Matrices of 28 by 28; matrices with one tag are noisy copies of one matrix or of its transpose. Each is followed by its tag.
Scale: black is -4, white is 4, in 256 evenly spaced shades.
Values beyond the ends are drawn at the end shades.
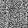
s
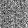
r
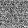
r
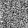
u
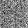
r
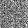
r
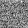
u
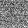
r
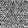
r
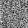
u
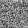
u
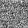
u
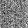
r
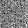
r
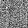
s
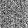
r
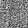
s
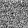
u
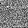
s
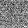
r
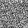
u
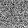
r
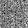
r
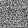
s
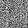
s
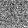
r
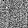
s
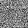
s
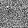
s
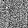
s
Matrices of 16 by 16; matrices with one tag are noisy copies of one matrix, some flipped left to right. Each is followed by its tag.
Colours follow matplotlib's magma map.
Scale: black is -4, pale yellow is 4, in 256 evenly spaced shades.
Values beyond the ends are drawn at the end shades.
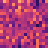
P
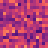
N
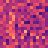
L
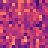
P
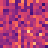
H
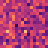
L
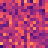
H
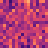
P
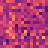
L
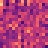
H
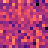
P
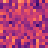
P
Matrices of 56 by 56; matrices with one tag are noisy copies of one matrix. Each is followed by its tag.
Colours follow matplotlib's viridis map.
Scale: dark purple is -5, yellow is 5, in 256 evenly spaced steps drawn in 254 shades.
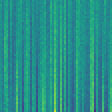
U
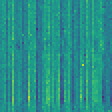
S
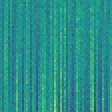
U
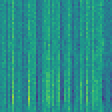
S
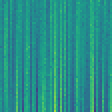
U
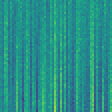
U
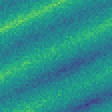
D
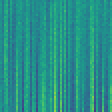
U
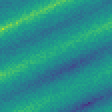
D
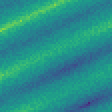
D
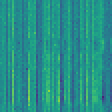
S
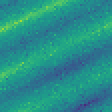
D
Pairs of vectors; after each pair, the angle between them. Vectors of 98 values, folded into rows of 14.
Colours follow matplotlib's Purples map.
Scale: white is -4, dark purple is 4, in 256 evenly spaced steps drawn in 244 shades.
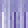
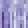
nearly opposite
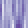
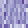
orthogonal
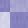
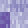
nearly opposite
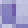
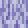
orthogonal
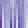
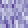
orthogonal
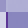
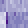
nearly parallel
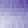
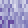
partly opposed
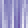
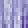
nearly opposite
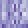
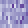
partly opposed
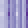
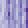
nearly parallel
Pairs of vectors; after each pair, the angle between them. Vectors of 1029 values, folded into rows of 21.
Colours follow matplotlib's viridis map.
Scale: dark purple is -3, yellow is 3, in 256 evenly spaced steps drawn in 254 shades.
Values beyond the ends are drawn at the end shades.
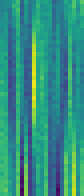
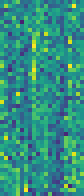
partly aligned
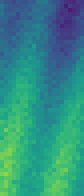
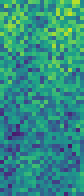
partly opposed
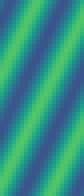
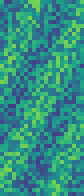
partly aligned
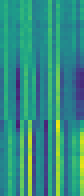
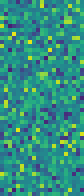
orthogonal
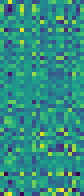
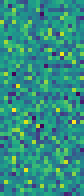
orthogonal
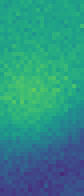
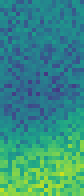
nearly opposite
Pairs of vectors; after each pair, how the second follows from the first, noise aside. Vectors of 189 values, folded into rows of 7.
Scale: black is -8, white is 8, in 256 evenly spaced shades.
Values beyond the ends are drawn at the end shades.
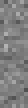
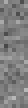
negated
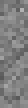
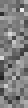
scaled up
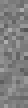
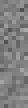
negated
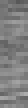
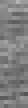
negated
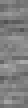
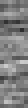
scaled up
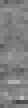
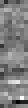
scaled up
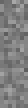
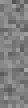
negated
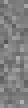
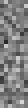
scaled up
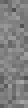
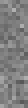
negated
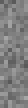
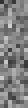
scaled up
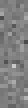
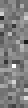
scaled up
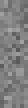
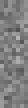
negated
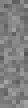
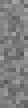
negated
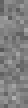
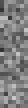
scaled up
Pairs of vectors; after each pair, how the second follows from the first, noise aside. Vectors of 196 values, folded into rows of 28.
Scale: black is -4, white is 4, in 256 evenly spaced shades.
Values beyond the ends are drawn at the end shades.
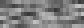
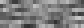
wrapped around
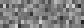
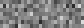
negated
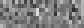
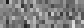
wrapped around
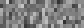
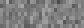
shrunk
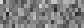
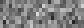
wrapped around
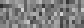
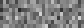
wrapped around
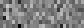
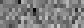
wrapped around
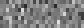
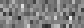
wrapped around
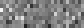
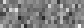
wrapped around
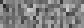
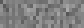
shrunk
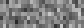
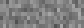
shrunk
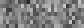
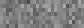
shrunk
